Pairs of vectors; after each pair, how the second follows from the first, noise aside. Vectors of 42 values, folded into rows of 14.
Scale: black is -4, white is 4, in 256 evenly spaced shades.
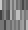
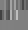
partly zeroed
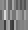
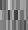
wrapped around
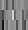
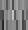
copied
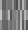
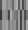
negated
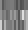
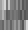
wrapped around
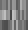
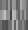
copied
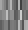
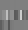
partly zeroed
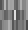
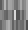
copied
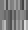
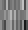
negated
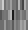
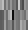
copied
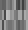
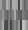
wrapped around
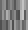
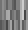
copied
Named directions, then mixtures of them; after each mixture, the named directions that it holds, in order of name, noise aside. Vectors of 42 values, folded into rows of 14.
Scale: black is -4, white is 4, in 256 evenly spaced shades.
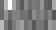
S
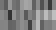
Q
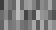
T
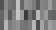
T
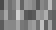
T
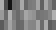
S, T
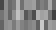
T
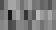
Q, S, T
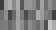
S, T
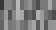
T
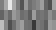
S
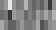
Q, S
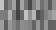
T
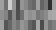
Q, S, T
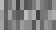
T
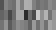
Q, T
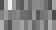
S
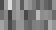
Q, S, T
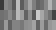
T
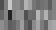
Q, S, T
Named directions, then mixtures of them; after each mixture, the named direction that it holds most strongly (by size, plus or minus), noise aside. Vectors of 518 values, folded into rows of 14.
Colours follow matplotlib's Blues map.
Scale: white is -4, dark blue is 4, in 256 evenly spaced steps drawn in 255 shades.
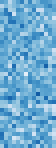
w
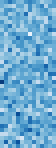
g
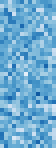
w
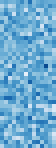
w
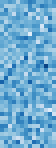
g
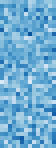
g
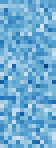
w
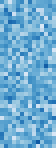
w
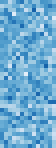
w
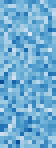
g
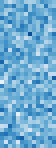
g
